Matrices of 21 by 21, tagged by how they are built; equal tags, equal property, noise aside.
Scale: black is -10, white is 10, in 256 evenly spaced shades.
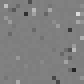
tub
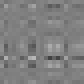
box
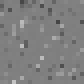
tub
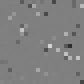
tub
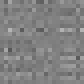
box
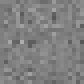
box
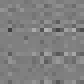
box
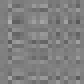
box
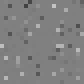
tub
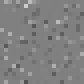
tub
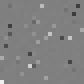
tub
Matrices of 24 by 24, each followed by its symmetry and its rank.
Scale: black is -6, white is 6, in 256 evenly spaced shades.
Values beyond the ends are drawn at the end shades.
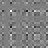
symmetric, rank two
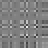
symmetric, rank one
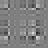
symmetric, rank one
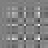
symmetric, rank one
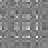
symmetric, rank two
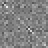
symmetric, rank five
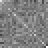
symmetric, rank five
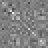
symmetric, rank five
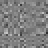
neither, rank three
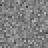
neither, full rank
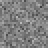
neither, full rank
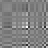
symmetric, rank one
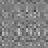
neither, rank three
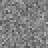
neither, full rank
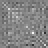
symmetric, rank five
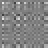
symmetric, rank two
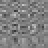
neither, rank three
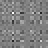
symmetric, rank two
